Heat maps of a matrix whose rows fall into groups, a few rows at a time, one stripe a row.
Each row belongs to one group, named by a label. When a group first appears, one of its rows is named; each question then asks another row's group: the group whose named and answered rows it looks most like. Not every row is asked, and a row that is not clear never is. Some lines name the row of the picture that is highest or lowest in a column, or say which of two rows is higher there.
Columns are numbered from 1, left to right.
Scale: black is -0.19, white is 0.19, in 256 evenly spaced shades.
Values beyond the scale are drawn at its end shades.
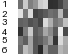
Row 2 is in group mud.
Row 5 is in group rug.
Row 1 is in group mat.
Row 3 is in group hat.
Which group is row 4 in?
rug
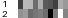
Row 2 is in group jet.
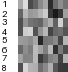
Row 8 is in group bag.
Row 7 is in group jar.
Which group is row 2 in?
mat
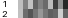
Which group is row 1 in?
mud
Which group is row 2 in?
jet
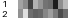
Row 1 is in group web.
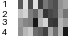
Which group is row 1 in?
web
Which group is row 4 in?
mud
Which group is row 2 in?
jet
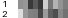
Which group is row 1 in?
hat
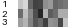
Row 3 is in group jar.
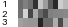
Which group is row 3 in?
jar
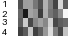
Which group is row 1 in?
rug
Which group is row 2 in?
hat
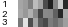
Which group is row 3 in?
web
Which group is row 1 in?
jet
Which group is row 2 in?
jar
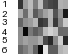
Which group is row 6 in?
hat
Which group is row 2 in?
mud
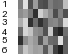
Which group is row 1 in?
web
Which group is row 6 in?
bag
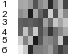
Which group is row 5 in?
mud
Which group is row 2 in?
web
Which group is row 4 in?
web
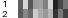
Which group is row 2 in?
bag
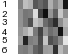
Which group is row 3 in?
web
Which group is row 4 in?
jar
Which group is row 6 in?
rug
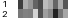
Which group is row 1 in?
rug
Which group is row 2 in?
web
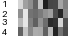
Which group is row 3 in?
jet
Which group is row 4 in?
bag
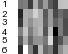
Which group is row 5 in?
bag
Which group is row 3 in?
bag
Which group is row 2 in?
bag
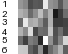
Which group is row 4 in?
mud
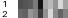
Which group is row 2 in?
hat
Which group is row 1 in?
hat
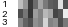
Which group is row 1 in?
jet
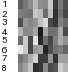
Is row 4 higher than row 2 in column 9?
Yes
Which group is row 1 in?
bag
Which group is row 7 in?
web
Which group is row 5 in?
web
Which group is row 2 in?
bag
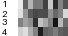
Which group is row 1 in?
mud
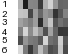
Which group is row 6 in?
jet
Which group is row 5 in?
rug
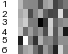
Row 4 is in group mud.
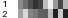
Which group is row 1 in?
hat
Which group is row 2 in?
mud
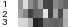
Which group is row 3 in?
jar
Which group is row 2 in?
hat
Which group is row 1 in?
jet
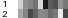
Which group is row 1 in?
jet
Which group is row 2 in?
jet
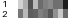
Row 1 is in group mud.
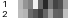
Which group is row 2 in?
jar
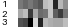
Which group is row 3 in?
hat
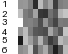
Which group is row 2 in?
web
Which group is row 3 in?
mud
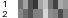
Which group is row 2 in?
hat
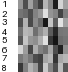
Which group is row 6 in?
jar
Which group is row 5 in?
mat
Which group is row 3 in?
web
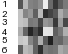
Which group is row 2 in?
jet
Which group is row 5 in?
jet
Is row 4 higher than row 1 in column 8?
Yes
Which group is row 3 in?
mud
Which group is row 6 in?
rug
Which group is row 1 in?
mat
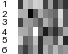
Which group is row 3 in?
rug
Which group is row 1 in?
bag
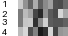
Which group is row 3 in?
mat
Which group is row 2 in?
rug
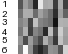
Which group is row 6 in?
jar
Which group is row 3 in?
web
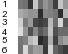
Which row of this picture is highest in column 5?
6
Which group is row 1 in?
web
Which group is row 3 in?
mud
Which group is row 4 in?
mud
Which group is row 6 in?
bag
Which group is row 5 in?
web
